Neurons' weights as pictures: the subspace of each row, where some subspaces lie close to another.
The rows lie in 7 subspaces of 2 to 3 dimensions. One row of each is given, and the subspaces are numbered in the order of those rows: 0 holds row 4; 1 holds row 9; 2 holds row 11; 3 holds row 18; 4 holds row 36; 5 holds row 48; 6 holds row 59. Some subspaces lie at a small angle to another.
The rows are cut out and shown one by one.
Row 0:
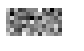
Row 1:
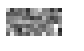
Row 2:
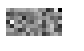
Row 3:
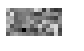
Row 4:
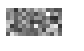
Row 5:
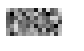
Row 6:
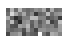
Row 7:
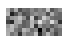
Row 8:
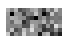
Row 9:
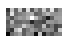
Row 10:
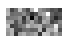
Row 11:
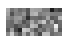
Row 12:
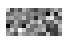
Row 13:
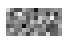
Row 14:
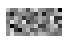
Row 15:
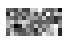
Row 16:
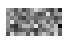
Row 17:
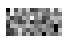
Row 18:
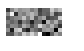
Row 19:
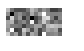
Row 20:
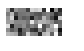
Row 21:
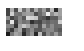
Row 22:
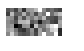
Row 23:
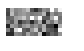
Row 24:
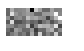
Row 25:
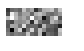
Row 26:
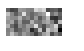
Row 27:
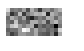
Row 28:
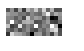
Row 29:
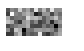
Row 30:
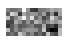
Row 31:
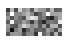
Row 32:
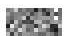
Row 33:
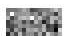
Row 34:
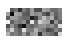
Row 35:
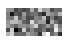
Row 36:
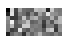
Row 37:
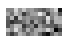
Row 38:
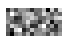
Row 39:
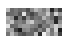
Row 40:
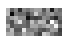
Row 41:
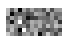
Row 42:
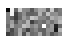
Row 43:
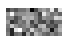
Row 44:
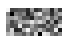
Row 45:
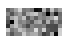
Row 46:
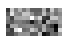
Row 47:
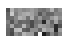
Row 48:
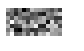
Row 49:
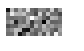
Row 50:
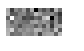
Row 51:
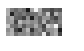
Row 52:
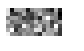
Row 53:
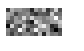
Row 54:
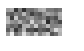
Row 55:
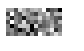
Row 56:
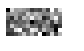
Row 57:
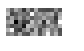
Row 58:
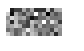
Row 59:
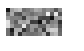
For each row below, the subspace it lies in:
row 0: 1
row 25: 6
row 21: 1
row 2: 5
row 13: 6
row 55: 5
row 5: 0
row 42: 4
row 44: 3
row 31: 1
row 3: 3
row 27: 4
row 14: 5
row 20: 3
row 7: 2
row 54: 5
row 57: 6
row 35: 5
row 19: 6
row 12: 6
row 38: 5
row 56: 3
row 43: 5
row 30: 6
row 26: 0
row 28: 0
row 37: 5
